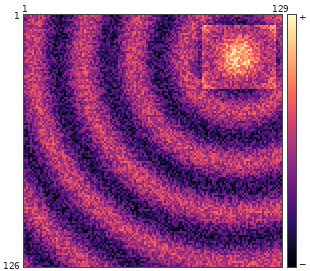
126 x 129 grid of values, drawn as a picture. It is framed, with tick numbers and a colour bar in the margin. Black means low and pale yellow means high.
Odd patch: higher, in the top right. Ninth with the highest average: top right. Rings: centred on the top right. Mirror symmetry: none.
